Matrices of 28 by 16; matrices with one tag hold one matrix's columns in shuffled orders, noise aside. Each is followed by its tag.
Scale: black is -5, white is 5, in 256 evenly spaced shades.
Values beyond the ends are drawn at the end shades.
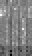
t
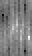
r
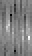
r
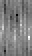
r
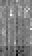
t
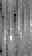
r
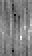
r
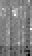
t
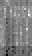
t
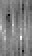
r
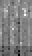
t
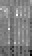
t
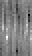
r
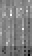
t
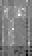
t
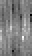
r
